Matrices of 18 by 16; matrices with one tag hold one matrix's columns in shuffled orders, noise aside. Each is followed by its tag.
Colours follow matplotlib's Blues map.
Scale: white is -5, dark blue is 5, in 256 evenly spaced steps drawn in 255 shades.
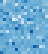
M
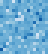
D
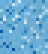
M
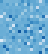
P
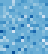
P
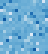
D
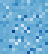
P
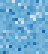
M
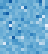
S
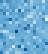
M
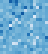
S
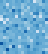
M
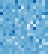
S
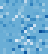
P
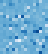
P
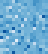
P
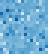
D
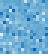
D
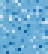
M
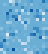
D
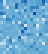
S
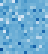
M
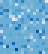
M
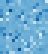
D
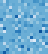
P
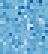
S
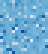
P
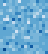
M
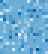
D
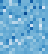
S
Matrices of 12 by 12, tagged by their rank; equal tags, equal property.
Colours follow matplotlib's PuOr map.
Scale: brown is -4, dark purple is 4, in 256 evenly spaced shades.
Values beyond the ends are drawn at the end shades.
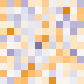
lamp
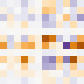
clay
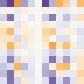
clay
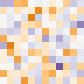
lamp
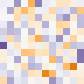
lamp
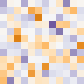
lamp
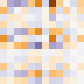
clay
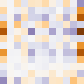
clay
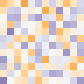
lamp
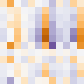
clay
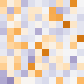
lamp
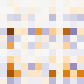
clay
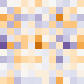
clay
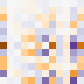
clay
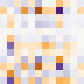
clay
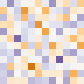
lamp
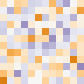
lamp
